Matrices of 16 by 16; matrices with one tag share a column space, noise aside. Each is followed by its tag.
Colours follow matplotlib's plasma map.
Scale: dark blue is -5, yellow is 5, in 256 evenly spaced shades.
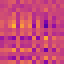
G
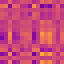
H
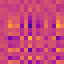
G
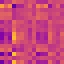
H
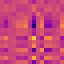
G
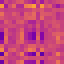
H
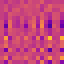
G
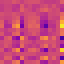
G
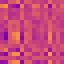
H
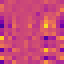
G
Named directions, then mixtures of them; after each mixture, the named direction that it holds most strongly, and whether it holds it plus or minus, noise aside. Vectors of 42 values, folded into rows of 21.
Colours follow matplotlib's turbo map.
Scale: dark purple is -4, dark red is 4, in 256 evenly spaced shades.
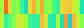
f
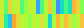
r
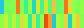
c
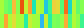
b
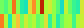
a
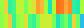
r, minus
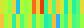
c, minus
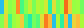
c, plus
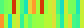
a, plus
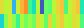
a, minus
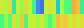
r, plus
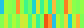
c, plus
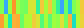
a, plus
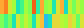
c, minus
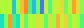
a, minus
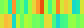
r, minus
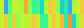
f, minus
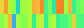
r, minus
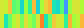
b, minus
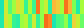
c, plus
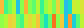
f, minus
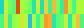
c, plus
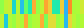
b, minus
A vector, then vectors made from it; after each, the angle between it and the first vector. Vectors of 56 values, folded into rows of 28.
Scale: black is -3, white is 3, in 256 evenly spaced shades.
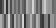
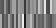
partly aligned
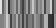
orthogonal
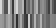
orthogonal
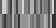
orthogonal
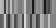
nearly opposite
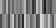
nearly opposite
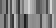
partly aligned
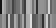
partly aligned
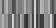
orthogonal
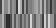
orthogonal
